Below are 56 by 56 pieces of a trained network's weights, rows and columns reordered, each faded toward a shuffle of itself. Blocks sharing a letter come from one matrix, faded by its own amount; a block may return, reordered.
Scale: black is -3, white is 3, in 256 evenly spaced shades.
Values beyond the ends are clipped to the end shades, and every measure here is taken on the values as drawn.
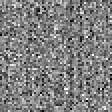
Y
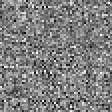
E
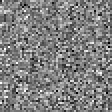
E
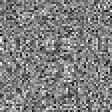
E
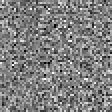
E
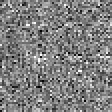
E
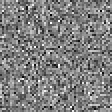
E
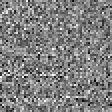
E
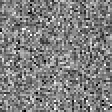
Y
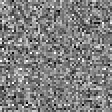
E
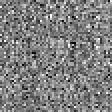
E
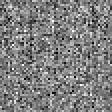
Y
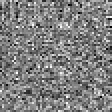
E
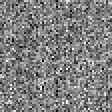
Y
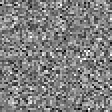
E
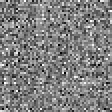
E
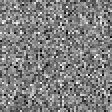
E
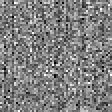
Y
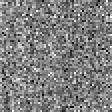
Y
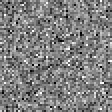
Y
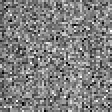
Y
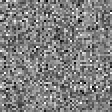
E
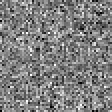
E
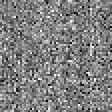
Y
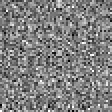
E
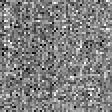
Y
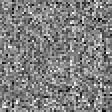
Y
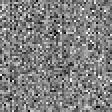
Y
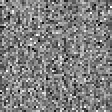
Y
